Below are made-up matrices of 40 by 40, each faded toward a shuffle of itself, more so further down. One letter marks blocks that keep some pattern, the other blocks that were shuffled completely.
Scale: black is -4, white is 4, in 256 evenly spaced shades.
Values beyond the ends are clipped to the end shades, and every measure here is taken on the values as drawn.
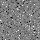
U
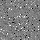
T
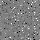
T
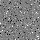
U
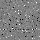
T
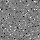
U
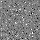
U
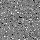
U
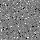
U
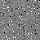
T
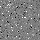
U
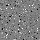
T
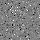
T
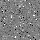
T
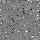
T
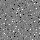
U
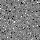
U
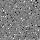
U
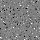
U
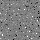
U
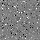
T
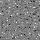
T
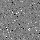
U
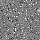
U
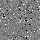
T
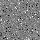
U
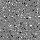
U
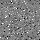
U
